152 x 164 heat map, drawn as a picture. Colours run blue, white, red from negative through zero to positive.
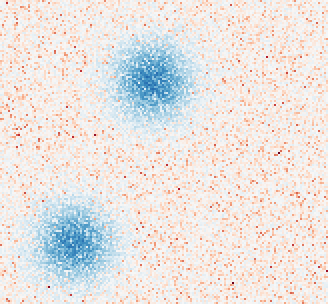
On average the colour sits 50% of the way up the scale. The halves do not mirror each other. No single row or column stands out from its neighbours. There are two dips.
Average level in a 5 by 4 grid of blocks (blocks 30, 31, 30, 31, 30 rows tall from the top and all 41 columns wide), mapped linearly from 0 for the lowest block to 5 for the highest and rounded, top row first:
5 3 4 5
5 0 2 5
5 4 5 5
2 3 5 5
2 3 5 5
